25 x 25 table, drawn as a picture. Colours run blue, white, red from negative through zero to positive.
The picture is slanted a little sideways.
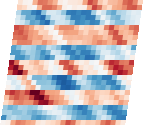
There is no overall slope. Stripes running across repeat 4 times from top to bottom. Overall the values sit about 50% of the way up the scale. The centre is the ninth with the lowest average.
